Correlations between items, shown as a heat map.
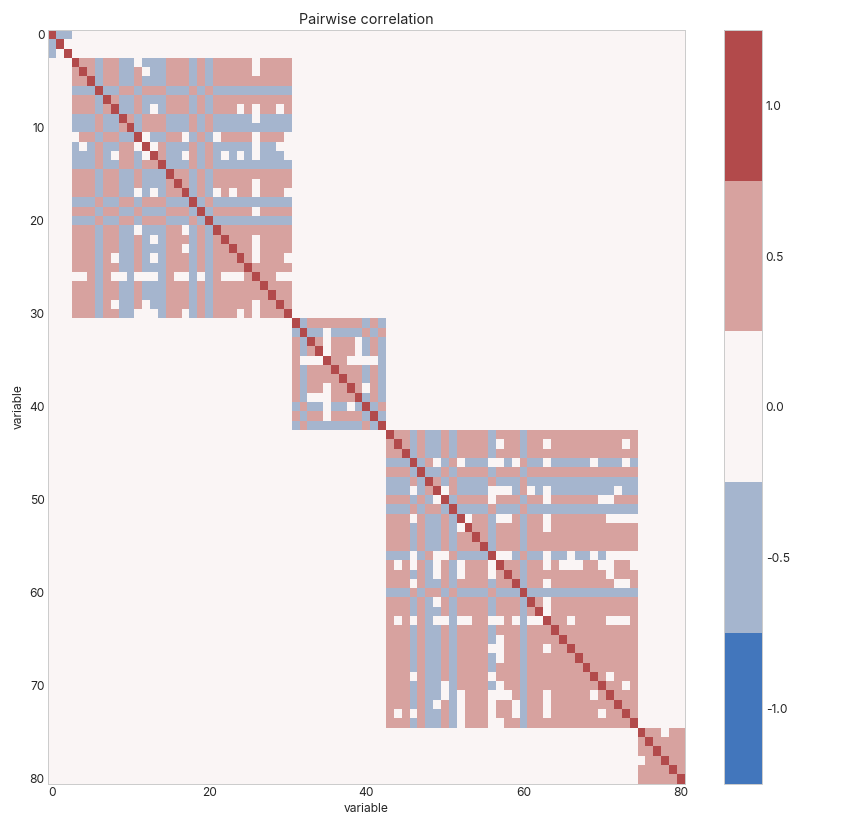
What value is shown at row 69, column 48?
-0.5
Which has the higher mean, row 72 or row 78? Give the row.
72
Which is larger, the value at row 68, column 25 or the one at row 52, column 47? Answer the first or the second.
the second
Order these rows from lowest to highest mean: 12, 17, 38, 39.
12, 39, 38, 17
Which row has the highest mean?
69
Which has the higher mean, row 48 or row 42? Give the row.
42
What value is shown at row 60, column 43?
-0.5
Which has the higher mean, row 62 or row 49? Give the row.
62
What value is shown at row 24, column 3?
0.5
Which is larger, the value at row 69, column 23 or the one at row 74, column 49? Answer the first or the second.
the first
